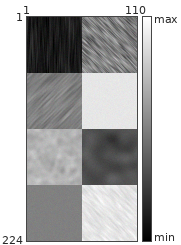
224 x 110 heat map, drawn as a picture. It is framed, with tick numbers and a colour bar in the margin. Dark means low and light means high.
It is made of 4 by 2 panels. Panel 1,1: very low, streaked downward, faint in contrast. Panel 1,2: middling, slanting down to the right. Panel 2,1: middling, slanting up to the right, faint in contrast. Panel 2,2: very high, flat. Panel 3,1: high, blotchy, faint in contrast. Panel 3,2: low, smooth, faint in contrast. Panel 4,1: middling, flat. Panel 4,2: very high, slanting down to the right, faint in contrast.
